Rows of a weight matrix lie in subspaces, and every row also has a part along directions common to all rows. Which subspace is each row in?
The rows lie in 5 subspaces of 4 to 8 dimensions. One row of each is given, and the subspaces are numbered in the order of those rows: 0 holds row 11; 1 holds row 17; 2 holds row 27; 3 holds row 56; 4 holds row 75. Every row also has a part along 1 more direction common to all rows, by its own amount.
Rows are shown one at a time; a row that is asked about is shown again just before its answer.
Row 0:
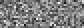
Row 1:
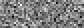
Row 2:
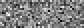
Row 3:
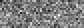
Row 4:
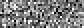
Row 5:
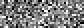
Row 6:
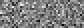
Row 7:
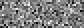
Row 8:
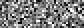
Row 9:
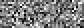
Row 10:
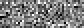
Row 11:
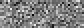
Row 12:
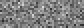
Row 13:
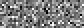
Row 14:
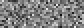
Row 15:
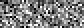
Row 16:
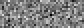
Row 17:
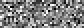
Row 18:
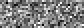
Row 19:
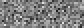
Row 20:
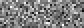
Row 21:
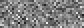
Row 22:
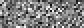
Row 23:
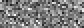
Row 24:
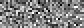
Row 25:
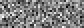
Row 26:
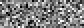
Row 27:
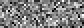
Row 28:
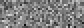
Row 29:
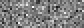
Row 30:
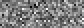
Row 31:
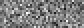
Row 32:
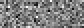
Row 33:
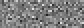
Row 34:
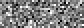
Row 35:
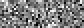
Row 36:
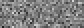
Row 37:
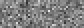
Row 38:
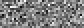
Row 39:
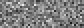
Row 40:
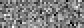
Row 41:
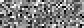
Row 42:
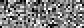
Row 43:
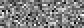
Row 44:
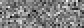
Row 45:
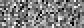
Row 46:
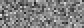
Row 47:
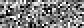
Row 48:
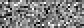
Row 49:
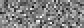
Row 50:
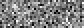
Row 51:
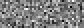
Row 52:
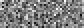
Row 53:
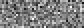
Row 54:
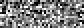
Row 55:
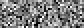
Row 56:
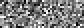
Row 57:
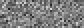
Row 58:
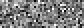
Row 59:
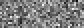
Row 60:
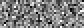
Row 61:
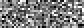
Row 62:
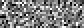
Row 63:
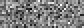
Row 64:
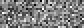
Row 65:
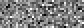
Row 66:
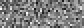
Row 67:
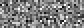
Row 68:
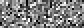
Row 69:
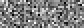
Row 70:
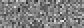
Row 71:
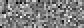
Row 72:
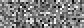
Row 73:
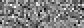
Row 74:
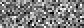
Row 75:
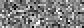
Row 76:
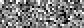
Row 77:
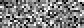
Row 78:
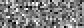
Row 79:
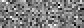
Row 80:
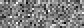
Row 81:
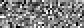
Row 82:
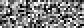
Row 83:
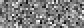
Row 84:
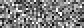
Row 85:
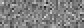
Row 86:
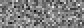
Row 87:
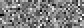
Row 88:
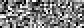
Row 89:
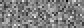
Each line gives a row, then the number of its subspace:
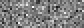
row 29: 0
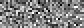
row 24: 0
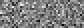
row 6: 0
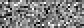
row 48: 0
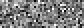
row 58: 1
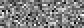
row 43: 2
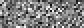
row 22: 3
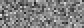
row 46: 0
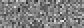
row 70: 1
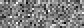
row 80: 0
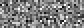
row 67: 1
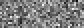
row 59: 2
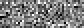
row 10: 0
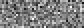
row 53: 4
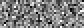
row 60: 0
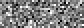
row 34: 4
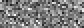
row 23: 1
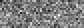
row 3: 1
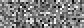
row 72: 1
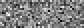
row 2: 4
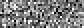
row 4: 4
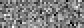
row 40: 2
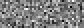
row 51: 4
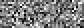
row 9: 1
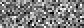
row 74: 4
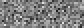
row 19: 1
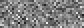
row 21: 2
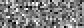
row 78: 4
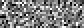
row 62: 3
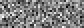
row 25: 4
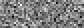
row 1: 1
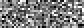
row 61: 1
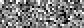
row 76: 0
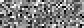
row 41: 1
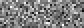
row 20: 0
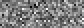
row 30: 1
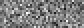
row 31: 4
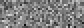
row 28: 2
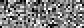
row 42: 4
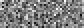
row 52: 1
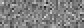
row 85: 3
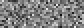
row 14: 2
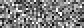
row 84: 4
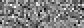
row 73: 1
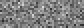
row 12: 0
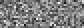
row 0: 2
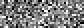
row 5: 3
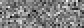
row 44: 2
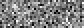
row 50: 4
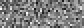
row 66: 1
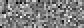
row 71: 3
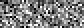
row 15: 4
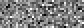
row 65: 3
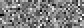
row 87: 1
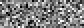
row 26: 4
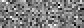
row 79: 4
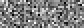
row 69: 4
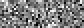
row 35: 4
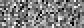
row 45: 2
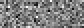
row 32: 4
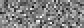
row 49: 0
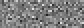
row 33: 3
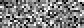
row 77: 2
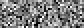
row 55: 4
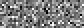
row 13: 1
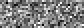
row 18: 0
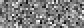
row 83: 0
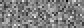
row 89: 2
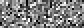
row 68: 2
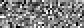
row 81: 3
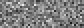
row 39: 0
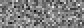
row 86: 2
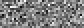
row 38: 1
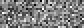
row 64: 3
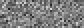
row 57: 3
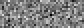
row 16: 2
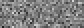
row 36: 1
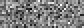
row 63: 3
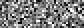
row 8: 0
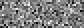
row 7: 0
